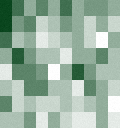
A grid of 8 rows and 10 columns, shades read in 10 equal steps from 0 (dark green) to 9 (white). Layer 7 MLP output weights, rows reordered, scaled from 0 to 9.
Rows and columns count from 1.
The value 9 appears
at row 3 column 9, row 5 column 5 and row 7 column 10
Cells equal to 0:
2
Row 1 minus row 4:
-5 1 1 -3 -1 -6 0 -1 1 -1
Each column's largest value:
8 7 6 8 9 8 8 8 9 9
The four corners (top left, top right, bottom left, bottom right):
0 5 6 8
